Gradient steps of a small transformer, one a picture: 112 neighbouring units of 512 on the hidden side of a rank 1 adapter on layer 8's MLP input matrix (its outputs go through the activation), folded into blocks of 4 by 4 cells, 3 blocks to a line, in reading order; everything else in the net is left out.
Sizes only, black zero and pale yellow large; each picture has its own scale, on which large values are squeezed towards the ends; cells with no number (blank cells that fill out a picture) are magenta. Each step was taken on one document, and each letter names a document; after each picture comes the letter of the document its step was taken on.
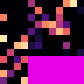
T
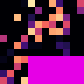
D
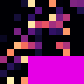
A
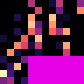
A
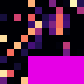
T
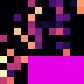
A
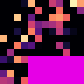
A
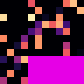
T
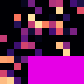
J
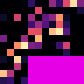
D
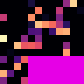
T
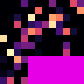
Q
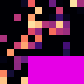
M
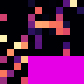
T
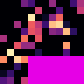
Q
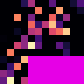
A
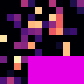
Q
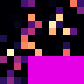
Q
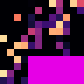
D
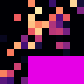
M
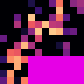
J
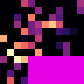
Q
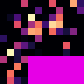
Q
